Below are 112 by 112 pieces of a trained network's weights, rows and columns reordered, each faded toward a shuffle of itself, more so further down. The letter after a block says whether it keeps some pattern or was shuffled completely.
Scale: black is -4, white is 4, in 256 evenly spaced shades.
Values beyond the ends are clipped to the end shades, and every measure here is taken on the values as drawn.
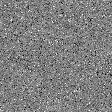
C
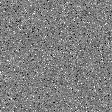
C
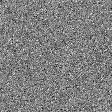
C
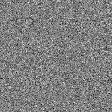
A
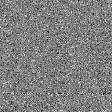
A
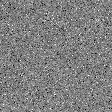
C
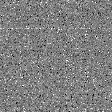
A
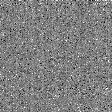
A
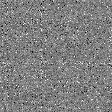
A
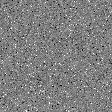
C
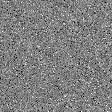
C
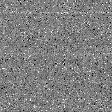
A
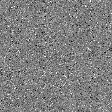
A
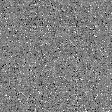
A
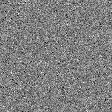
A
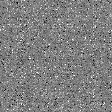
A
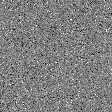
C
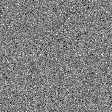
A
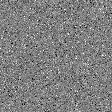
C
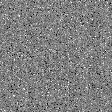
A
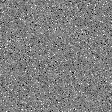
C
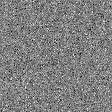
C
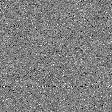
A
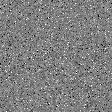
C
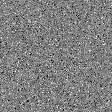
C
